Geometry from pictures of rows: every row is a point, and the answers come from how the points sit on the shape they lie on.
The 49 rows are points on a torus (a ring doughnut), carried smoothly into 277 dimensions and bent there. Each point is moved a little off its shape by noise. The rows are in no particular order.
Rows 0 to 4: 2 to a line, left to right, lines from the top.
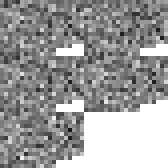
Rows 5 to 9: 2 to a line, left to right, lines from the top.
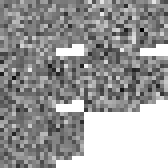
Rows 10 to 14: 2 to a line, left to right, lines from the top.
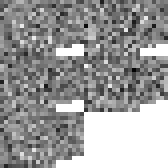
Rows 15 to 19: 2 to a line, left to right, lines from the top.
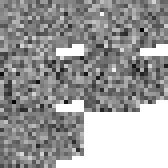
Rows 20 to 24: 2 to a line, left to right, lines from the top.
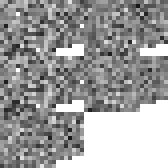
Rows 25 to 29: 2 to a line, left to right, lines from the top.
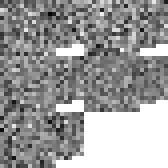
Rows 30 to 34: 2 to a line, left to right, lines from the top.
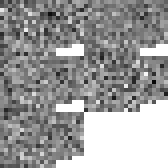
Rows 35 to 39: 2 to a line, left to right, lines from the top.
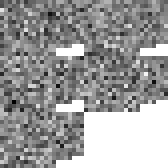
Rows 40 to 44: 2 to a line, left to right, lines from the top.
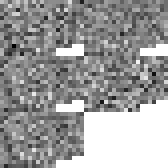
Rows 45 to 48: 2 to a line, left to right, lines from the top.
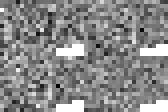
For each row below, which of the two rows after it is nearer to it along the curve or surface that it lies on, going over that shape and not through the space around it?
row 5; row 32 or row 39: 39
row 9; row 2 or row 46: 2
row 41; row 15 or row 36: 15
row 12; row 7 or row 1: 7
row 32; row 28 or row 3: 28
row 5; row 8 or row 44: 44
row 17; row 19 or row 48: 19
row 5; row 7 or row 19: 19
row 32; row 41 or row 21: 21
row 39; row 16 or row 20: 20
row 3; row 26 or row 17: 26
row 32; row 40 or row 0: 40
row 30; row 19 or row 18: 18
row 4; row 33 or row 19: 33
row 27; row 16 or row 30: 16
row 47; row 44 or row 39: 44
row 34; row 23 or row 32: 23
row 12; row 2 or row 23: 2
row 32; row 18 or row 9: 9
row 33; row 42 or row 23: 23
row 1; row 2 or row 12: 2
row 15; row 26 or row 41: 41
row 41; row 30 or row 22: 30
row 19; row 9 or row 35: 9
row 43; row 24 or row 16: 24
